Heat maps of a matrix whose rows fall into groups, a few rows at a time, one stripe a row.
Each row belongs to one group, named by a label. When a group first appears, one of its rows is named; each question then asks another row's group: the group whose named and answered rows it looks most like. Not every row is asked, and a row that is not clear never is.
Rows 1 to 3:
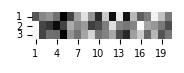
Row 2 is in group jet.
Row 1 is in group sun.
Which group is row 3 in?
jet
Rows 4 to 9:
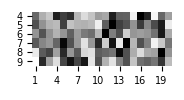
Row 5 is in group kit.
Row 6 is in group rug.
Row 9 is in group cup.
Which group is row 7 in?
sun
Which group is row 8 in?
jet
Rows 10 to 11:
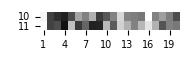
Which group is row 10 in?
jet
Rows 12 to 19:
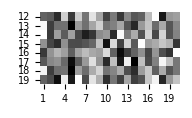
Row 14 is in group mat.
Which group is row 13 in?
jet
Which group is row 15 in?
sun
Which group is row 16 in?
kit
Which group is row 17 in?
sun
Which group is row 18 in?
jet
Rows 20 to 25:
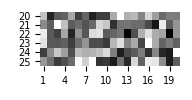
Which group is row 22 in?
jet
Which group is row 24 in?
kit
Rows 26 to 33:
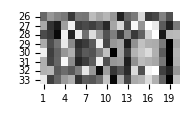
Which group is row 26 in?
kit
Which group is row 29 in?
cup
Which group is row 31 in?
cup
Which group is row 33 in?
rug
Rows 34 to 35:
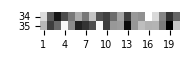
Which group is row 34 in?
jet
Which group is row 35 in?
cup
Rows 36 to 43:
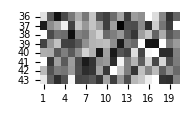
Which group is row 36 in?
jet
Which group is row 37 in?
kit
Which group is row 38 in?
jet
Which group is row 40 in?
rug
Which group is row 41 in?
mat
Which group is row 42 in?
cup
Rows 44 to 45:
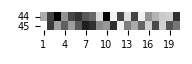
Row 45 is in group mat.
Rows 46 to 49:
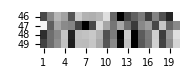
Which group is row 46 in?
kit
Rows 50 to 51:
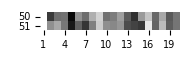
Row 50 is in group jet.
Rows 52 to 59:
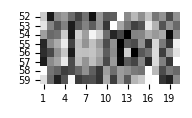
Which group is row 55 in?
kit
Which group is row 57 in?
kit
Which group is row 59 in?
rug
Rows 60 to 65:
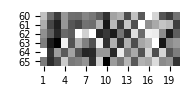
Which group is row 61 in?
sun
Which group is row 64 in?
mat
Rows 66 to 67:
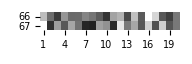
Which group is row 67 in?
mat
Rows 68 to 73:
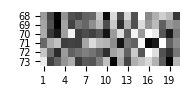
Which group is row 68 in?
sun
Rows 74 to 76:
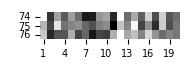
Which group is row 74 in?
mat
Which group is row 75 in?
mat
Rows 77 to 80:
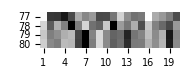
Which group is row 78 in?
rug
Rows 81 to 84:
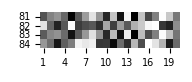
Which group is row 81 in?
sun
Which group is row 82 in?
rug
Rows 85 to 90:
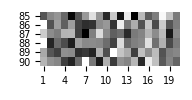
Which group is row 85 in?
sun
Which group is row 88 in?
jet
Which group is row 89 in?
cup
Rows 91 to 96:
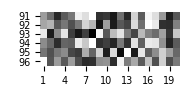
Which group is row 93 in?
cup
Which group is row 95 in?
sun
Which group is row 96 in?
mat
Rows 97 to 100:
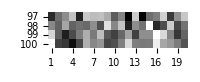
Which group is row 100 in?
jet
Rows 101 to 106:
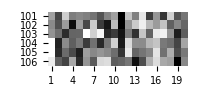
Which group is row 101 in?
mat
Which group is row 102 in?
rug
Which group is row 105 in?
jet
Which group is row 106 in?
jet
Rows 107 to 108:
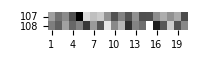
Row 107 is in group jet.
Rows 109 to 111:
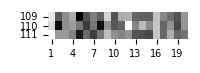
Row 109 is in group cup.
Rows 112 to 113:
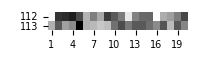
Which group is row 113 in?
jet
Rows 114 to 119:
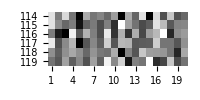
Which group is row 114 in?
mat
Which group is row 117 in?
cup
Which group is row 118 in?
rug
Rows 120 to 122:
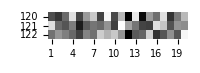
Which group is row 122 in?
kit
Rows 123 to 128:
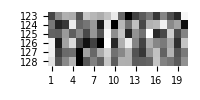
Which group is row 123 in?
kit
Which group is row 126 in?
cup
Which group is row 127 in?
jet
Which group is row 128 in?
cup
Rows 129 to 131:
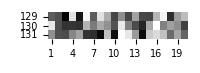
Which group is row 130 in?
jet
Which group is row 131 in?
cup
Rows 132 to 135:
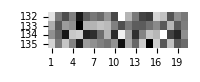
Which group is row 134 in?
cup
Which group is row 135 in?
mat
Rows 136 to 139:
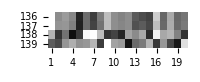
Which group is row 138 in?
jet
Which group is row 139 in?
kit
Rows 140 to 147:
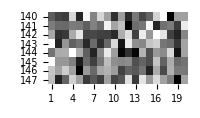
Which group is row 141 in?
kit
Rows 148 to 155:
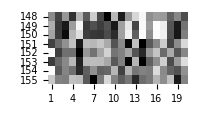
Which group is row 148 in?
rug
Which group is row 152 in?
jet
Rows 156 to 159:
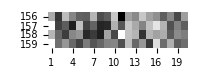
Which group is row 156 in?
rug
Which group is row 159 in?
mat
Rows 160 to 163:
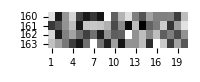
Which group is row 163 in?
rug
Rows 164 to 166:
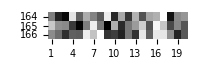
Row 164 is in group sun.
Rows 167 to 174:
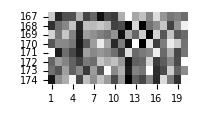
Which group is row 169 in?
mat
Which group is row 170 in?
sun
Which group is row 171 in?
jet
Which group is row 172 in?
kit
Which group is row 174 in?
kit
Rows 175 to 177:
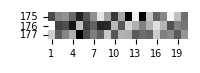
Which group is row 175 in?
sun
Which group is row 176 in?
rug
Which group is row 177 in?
cup
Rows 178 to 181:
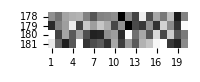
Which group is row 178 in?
mat
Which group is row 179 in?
kit
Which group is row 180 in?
mat
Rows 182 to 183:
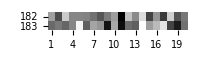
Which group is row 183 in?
rug
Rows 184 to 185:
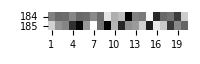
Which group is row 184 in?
kit
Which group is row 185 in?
rug
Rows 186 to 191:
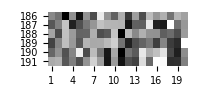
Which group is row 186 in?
sun
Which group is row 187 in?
kit
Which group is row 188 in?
rug
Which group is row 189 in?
kit
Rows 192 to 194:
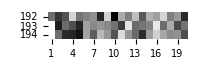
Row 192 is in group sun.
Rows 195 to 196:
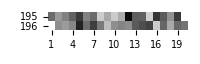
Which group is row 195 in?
kit
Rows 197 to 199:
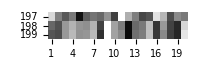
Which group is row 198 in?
kit
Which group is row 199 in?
kit
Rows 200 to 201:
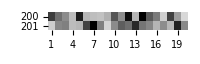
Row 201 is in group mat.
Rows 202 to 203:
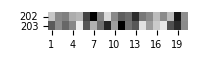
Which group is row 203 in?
rug
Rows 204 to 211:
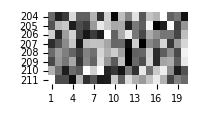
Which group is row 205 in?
kit
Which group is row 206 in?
cup
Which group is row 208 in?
kit
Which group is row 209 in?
kit
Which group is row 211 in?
rug
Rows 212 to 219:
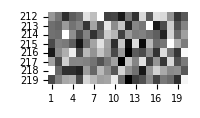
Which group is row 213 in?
kit
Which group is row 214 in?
mat
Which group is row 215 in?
sun
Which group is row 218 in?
jet
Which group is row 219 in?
kit
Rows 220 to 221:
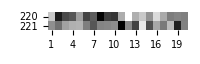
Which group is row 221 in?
mat
